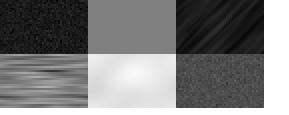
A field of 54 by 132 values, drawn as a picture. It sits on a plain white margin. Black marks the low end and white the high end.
It is made of 2 by 3 panels. Panel 1,1: very low, fine-grained, faint in contrast. Panel 1,2: middling, flat. Panel 1,3: very low, slanting up to the right, faint in contrast. Panel 2,1: middling, streaked across. Panel 2,2: very high, smooth, faint in contrast. Panel 2,3: low, fine-grained, faint in contrast.
